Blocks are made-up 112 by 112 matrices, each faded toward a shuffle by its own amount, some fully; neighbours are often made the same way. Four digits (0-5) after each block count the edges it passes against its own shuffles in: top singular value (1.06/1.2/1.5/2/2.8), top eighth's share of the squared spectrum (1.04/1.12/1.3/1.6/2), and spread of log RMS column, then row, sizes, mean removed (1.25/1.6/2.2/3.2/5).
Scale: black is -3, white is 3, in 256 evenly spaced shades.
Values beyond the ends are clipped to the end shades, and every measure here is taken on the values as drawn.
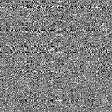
4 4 2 3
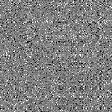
4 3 2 2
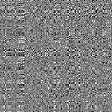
5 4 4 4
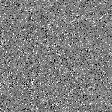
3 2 0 0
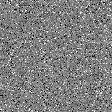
3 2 1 1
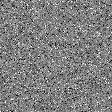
0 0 0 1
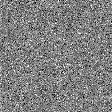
3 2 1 0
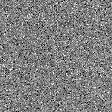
3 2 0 0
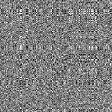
5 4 3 3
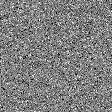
1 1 0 0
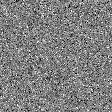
1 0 0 0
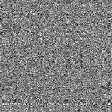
4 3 2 2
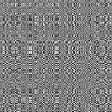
5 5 5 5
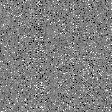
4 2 2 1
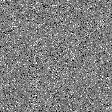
0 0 1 0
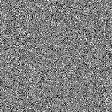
4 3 1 1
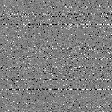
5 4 1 3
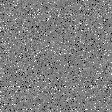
3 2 0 1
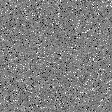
0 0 0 0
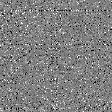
4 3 2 2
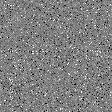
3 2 1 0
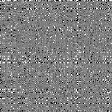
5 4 3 3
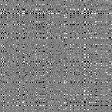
5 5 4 4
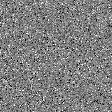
3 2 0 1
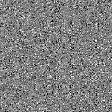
4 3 2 1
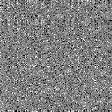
4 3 2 2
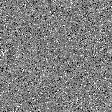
2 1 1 0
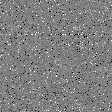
3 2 0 0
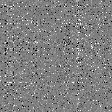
4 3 2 2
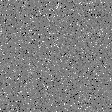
2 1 0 0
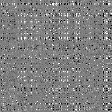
5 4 3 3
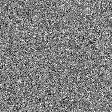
1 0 0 0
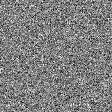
2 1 0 0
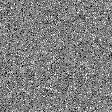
0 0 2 0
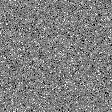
0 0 0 0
